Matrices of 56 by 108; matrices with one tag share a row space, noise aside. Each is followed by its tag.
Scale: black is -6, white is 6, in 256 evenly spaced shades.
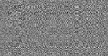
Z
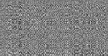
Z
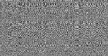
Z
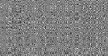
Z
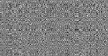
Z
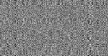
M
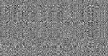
M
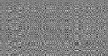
Z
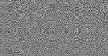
Z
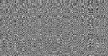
M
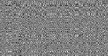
Z
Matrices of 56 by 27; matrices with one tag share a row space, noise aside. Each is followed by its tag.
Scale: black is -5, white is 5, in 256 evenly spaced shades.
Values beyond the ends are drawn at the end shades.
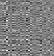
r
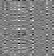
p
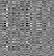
r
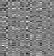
r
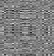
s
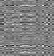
s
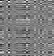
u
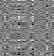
p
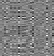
p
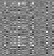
p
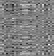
s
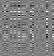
p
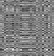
s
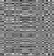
s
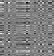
u
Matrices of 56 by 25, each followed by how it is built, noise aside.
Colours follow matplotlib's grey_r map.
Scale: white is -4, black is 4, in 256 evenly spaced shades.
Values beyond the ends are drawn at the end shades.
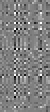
low rank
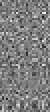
low rank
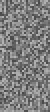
noise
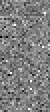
noise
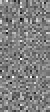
low rank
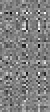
low rank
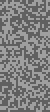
noise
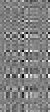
low rank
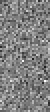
noise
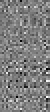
low rank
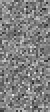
noise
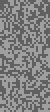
noise
